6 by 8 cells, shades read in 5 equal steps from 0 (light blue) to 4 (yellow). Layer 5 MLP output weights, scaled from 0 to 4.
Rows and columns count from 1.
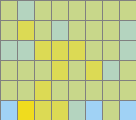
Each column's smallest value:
0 1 2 1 1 0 1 0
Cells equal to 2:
27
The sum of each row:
15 15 16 17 17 13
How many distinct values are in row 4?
3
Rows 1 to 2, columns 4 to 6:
2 2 2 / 1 2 2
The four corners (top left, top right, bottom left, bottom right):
2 2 0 0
